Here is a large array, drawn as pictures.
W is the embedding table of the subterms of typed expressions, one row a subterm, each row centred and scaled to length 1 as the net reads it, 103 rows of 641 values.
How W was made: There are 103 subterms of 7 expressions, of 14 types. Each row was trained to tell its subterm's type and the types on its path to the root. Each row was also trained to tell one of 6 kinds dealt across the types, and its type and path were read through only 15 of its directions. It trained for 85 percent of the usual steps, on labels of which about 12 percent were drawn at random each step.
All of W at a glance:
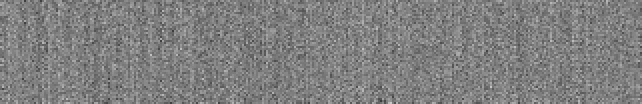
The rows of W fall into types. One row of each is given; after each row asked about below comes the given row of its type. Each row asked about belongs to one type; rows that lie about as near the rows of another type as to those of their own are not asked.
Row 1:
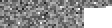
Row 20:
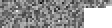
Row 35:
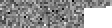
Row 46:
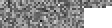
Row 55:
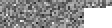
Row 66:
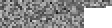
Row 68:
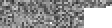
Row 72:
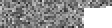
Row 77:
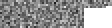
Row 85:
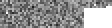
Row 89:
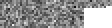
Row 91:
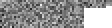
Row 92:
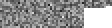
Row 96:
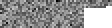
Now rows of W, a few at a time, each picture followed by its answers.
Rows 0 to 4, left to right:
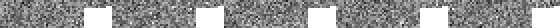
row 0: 55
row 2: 66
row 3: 85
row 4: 72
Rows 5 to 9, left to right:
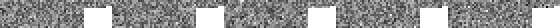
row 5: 96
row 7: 68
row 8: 55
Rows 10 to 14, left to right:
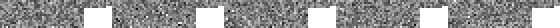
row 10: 66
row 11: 66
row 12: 35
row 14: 66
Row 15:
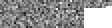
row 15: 72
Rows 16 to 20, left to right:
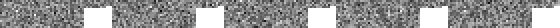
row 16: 92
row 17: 20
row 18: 46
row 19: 68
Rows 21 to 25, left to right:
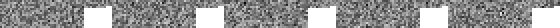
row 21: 91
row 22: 1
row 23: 89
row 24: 20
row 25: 55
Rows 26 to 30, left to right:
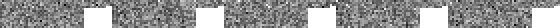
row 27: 85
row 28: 96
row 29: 89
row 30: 1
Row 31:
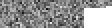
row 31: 72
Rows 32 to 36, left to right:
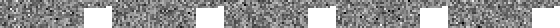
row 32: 89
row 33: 91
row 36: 46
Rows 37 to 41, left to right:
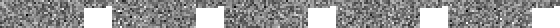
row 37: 55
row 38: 35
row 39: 85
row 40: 20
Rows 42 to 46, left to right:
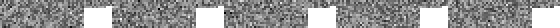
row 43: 85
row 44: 77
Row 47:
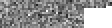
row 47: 66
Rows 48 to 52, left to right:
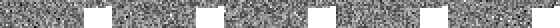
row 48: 77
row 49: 68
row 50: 68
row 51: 1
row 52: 96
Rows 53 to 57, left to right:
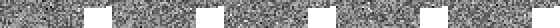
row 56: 66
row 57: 46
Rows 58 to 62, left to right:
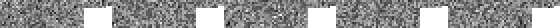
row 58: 46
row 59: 20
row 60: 68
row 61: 35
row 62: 20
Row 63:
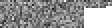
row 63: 55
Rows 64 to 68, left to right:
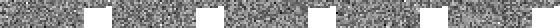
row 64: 96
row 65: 46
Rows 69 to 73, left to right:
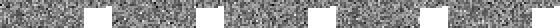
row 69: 96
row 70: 35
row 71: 96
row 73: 20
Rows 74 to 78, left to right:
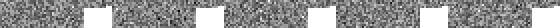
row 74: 20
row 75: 72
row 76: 91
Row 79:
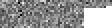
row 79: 91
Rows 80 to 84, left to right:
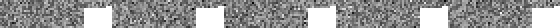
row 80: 89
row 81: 96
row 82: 85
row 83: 96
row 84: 68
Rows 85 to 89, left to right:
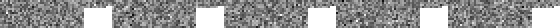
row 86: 68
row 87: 35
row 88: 1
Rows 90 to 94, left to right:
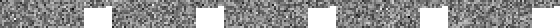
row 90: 77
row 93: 20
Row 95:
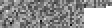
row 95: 68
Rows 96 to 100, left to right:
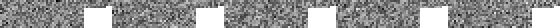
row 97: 77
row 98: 35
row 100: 85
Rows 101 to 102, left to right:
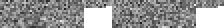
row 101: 46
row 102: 66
